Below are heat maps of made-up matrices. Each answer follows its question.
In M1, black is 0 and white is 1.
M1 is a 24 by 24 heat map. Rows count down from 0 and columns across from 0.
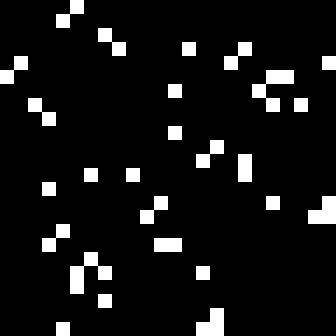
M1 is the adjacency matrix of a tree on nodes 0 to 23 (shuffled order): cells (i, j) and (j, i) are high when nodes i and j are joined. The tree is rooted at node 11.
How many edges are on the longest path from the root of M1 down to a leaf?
4
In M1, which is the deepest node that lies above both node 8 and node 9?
17
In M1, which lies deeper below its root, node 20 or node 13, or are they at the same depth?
node 20
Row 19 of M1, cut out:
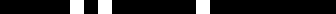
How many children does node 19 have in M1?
2
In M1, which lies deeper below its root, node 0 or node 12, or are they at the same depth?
node 0
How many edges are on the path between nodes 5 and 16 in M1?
5
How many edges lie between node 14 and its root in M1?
1
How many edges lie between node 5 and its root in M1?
3
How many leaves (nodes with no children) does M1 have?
12
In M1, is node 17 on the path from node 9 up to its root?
yes
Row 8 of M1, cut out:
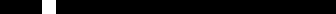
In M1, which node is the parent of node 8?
3
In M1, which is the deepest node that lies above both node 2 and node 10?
14
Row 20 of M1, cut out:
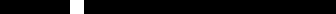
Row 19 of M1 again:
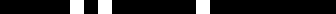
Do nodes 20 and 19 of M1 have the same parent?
no
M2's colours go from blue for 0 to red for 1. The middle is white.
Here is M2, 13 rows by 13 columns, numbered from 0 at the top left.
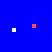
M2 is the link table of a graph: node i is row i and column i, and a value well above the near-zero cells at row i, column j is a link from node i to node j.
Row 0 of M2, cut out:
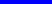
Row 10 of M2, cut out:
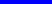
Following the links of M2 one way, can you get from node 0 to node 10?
no
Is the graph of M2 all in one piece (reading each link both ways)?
no
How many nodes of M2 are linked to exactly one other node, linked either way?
4
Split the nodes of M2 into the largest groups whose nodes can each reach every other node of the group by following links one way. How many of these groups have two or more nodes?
0
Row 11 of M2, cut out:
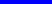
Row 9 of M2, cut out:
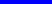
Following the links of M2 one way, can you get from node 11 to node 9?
no
